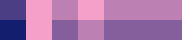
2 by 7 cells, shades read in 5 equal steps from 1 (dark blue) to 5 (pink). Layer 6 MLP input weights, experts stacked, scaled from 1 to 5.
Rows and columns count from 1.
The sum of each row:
28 22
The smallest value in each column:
1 5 3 4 3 3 3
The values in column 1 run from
1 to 2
